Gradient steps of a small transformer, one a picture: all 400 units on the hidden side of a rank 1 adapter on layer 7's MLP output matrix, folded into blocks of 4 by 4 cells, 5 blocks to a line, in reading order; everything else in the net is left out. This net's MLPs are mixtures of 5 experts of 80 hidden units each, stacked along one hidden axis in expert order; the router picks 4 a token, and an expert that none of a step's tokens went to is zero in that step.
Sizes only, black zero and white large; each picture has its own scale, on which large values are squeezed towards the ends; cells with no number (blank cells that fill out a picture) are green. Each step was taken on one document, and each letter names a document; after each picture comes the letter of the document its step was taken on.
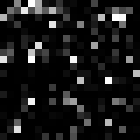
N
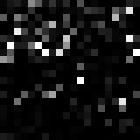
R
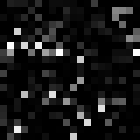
R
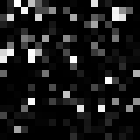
N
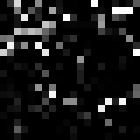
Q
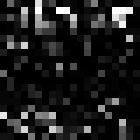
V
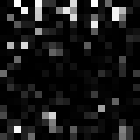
V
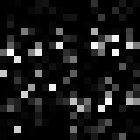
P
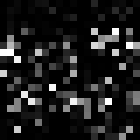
P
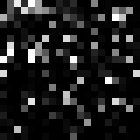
N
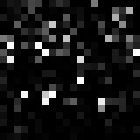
R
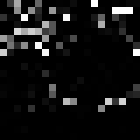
Q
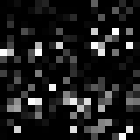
P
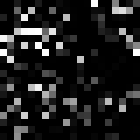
Q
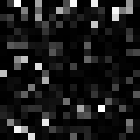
V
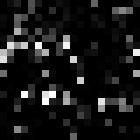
R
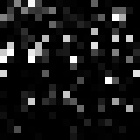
N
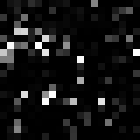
R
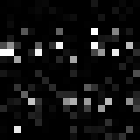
P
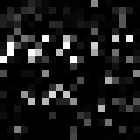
N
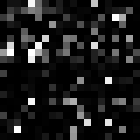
N
